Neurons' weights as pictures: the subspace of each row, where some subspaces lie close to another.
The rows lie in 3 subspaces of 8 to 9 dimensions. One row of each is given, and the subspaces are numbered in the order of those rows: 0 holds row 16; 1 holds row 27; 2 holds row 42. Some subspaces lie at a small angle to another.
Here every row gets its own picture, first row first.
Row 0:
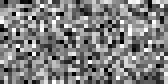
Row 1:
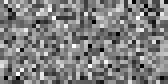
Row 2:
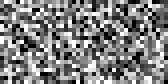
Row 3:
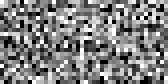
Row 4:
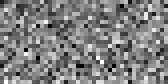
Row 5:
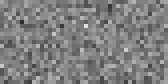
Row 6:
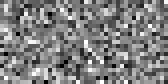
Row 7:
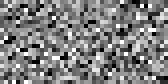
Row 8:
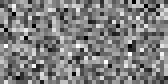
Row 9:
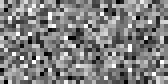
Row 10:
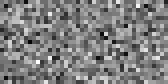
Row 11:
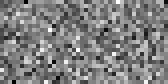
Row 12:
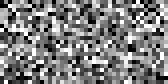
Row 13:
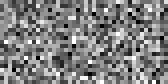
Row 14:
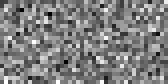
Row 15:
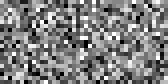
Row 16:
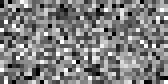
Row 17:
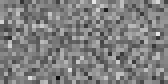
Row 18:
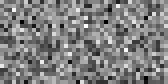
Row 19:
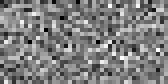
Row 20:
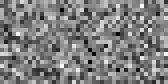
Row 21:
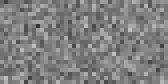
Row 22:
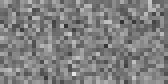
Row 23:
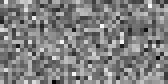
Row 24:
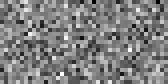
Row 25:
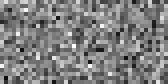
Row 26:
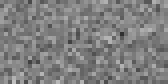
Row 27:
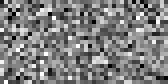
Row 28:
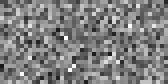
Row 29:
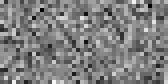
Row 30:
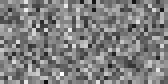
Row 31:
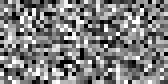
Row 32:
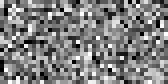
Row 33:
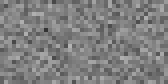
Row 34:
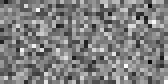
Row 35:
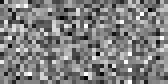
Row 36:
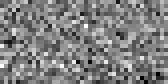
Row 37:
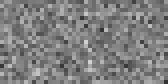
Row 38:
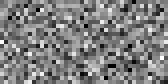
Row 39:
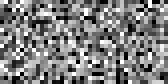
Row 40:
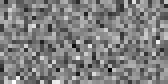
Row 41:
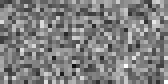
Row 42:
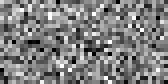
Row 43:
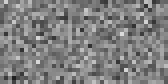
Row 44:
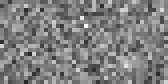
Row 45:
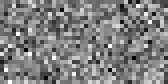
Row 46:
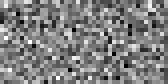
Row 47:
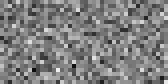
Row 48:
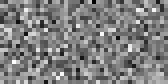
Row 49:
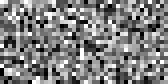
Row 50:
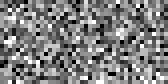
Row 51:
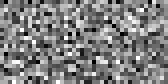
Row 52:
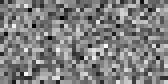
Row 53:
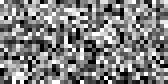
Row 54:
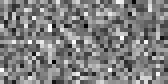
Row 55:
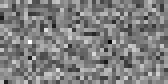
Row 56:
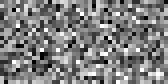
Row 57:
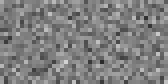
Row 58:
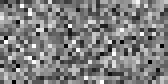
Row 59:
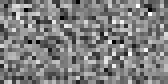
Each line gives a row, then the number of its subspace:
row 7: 1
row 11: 1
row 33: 0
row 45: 1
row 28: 2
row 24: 2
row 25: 1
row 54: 1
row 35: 1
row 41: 0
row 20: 0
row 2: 2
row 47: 0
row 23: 1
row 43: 0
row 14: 2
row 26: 2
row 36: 1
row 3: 2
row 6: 0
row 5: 2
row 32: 1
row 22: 0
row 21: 2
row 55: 0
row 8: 2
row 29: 1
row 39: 1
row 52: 0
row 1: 1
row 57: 0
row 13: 1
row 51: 2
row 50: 1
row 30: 2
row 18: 2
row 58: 1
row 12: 0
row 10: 0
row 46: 0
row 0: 1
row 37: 0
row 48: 2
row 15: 2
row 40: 1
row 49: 2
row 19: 0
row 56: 1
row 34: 0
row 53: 2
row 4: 1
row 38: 0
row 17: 2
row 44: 0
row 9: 1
